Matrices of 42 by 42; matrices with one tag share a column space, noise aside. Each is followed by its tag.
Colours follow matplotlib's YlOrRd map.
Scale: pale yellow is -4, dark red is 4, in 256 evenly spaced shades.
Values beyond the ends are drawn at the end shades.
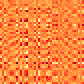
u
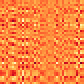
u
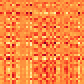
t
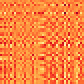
t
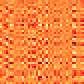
u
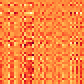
t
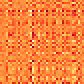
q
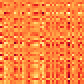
t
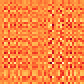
u
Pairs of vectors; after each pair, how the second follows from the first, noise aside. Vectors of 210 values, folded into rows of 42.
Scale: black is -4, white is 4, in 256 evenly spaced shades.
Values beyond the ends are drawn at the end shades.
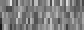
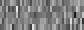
shuffled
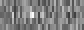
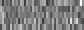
shuffled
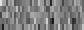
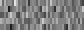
shuffled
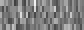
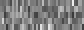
shuffled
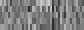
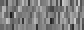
shuffled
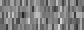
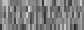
wrapped around
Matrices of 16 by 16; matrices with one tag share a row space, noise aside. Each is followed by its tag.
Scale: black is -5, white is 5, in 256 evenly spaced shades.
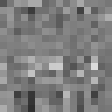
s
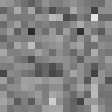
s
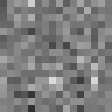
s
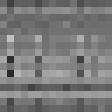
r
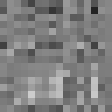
s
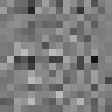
s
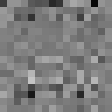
s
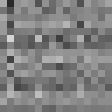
r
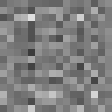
s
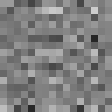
s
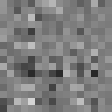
s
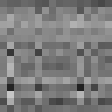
r
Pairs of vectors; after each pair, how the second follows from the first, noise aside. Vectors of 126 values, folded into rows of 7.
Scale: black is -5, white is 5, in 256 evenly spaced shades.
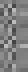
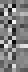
scaled up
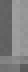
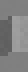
partly zeroed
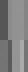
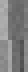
negated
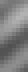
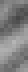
negated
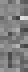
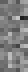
negated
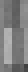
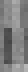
negated
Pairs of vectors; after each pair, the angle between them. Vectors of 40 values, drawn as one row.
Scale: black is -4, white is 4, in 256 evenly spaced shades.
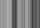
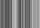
nearly opposite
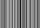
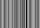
partly aligned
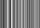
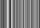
nearly parallel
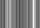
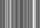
nearly parallel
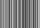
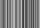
partly aligned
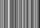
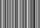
orthogonal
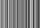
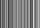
nearly opposite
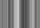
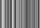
orthogonal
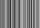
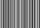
orthogonal
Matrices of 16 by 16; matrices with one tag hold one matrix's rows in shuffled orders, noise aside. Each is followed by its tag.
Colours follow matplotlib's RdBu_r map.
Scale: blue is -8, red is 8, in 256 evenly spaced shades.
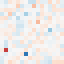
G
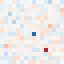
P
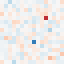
P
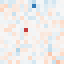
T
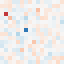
G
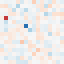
G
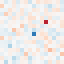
P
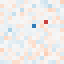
P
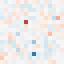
T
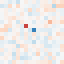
T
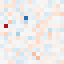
G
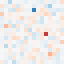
P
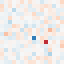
P
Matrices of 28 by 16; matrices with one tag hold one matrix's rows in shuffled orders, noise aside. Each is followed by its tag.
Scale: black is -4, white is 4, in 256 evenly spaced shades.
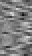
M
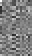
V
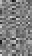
V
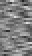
M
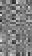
V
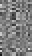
V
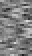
M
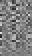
V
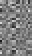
V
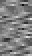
M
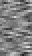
M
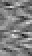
M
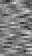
M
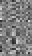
V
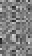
V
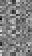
V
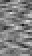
M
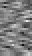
M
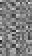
V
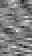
M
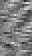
M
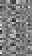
V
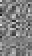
V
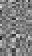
V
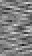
M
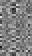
V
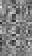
V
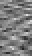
M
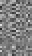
V
